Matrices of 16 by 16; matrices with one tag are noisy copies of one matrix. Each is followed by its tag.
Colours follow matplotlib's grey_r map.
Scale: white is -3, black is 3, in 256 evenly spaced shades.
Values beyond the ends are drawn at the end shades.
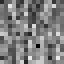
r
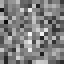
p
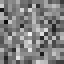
p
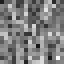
r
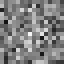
p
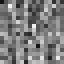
r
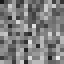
r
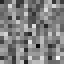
r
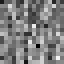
r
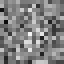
p
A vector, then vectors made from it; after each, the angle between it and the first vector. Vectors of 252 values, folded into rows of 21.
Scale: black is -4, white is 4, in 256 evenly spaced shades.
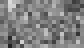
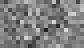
orthogonal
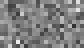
partly opposed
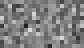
orthogonal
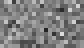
orthogonal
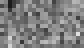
nearly opposite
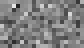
partly aligned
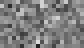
orthogonal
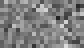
orthogonal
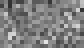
partly opposed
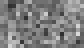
nearly opposite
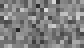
orthogonal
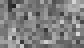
nearly opposite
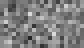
partly opposed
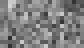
nearly parallel
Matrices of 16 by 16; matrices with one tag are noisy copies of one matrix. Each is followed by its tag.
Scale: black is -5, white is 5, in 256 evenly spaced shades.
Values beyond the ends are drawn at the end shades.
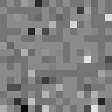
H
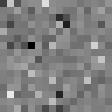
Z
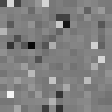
Z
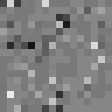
Z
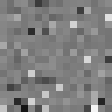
H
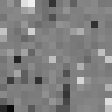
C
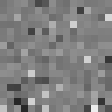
H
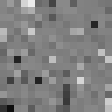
C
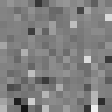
H
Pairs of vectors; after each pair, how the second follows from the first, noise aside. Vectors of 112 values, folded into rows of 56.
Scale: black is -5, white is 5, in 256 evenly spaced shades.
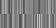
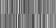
shuffled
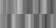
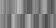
copied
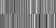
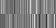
copied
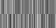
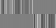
partly zeroed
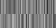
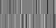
partly zeroed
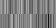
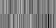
copied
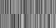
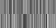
shuffled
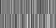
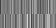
copied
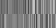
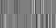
partly zeroed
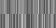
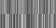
copied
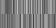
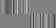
partly zeroed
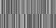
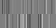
partly zeroed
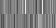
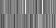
copied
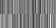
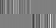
partly zeroed
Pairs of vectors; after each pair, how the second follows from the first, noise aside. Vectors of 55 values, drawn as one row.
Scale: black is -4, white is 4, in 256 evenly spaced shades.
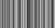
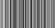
shuffled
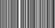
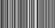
reversed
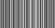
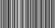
reversed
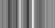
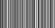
shuffled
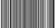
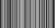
sign-scrambled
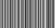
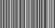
negated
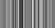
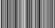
shuffled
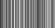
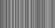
shrunk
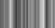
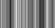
negated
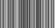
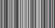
negated
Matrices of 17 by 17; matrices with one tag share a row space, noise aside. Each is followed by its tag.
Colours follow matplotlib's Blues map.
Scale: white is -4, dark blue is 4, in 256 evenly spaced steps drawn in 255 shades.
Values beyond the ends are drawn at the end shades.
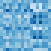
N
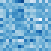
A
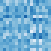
N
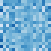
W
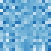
W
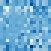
N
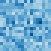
A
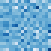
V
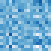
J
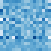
W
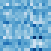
N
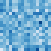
J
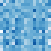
W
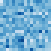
A
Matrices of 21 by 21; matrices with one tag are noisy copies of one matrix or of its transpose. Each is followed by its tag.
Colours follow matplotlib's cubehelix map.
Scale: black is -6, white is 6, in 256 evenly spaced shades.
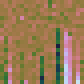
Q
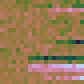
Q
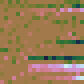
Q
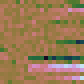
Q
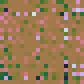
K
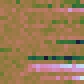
Q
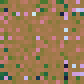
K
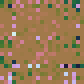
K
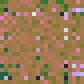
K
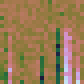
Q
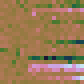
Q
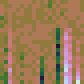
Q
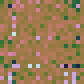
K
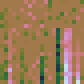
Q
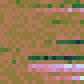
Q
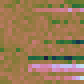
Q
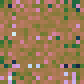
K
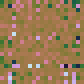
K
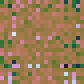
K
